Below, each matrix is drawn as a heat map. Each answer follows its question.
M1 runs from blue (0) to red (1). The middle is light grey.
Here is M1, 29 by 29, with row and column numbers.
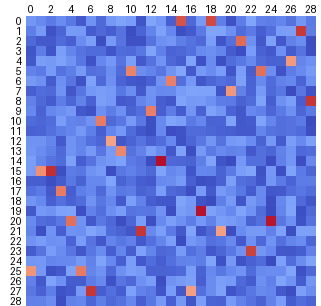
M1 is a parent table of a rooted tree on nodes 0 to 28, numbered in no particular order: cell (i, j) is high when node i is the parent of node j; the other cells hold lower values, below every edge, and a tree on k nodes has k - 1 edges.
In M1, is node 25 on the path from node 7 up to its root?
yes
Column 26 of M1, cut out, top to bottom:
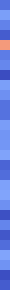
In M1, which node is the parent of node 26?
4
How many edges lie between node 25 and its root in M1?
0
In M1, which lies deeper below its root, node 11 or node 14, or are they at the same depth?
node 14
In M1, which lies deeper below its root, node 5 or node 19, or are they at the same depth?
node 19
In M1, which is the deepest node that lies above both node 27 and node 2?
15
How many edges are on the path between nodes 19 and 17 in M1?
1
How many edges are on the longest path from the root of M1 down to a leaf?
11
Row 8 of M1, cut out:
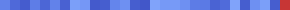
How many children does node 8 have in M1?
1
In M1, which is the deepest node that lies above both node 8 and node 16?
27
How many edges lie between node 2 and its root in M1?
3
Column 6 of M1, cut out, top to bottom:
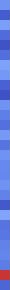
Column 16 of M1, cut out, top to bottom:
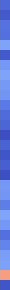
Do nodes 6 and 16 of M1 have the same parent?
yes
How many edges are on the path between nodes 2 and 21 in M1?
1
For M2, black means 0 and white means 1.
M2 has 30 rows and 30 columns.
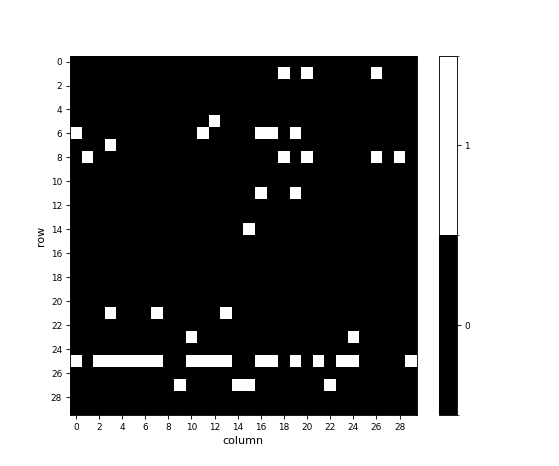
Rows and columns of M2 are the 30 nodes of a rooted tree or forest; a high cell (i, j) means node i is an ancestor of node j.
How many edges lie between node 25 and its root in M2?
0
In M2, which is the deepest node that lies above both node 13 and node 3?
21
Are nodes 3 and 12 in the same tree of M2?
yes
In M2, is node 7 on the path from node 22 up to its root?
no
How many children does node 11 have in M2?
2
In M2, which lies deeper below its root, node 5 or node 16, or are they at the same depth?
node 16
